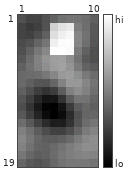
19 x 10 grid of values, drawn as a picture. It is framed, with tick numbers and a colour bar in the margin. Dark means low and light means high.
The ninth with the highest average is the top middle. On average the colour sits 40% of the way up the scale. An odd patch, higher than its surroundings, sits in the top middle. Values change most from cell to cell in the top middle.
